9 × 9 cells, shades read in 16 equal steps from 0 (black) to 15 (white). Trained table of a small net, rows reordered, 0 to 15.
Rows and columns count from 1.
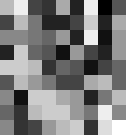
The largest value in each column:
12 14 12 12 12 12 14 14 15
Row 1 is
11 14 4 3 10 2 14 0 5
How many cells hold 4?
8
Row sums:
63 54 64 50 60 67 72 82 78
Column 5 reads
10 2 9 1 6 4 10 12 11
